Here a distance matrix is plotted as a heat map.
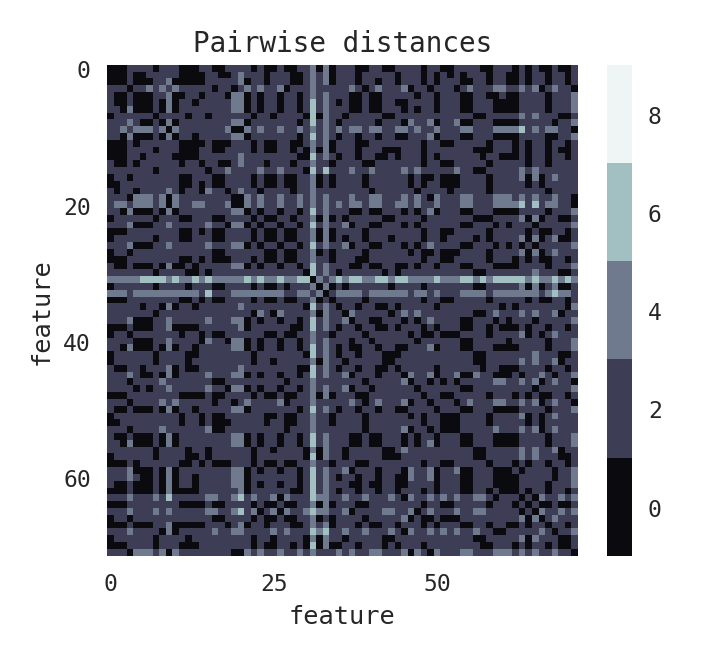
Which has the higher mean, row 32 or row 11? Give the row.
32
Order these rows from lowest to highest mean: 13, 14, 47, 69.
13, 14, 69, 47
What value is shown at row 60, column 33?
4
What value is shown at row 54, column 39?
2
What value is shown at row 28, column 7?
2
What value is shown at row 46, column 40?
2
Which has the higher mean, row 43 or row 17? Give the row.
43
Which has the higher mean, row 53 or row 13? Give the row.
53
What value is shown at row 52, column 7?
2
